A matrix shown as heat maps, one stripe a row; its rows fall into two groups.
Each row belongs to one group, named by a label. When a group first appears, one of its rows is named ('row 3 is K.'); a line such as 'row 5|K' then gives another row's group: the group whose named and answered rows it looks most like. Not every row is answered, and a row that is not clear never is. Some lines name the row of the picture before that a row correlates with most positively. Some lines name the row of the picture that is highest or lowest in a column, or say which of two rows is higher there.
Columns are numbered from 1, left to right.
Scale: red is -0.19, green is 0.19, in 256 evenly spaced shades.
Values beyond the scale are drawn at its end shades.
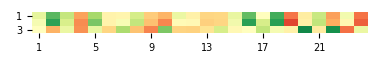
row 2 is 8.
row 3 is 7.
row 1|8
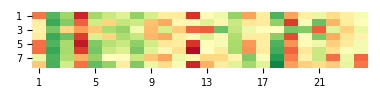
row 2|8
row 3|7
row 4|8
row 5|8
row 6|8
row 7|8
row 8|8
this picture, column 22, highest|3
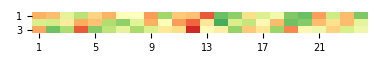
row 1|7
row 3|8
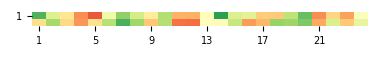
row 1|7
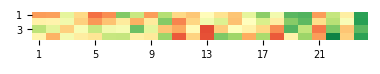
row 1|7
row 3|7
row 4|7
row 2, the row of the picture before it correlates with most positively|1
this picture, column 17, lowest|3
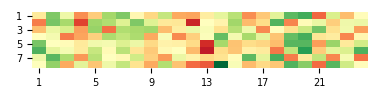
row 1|7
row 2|8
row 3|8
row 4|7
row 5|7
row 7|8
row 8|7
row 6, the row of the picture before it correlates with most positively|3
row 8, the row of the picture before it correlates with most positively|4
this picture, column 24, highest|6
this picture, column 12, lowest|2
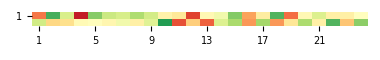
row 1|8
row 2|7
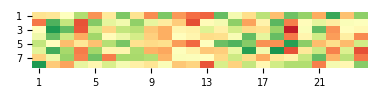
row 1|7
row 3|8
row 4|8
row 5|7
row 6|8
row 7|8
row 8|7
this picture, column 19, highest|5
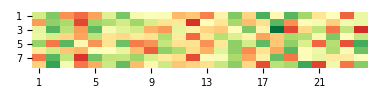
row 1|7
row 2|8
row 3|8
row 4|7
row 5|7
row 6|7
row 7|8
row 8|7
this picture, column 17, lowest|8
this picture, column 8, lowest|5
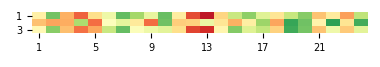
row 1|7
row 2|7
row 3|7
